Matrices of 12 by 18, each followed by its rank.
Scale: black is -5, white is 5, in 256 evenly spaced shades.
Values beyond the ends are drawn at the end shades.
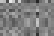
two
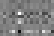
two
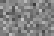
full rank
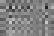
two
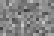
full rank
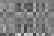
two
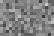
full rank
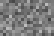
full rank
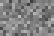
full rank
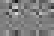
two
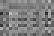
two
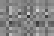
two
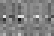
two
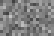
full rank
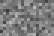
full rank
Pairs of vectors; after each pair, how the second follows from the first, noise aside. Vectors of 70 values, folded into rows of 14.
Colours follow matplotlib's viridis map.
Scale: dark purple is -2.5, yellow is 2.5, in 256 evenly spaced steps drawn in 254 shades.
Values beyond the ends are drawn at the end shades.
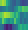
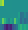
partly zeroed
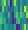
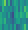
shrunk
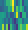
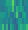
shrunk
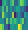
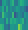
shrunk
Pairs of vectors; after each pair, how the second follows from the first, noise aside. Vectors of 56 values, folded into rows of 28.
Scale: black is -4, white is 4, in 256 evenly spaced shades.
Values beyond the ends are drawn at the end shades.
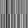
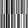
scaled up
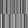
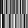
scaled up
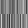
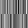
reversed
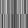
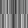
reversed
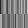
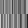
reversed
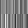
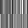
reversed
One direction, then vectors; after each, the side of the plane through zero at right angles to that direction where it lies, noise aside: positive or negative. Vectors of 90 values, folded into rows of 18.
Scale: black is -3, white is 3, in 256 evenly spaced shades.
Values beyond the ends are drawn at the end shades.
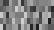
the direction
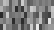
negative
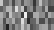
positive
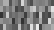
negative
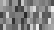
negative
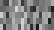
positive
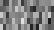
positive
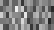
positive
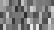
negative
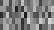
negative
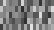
negative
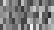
negative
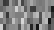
positive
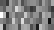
positive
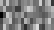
negative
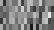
positive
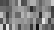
positive
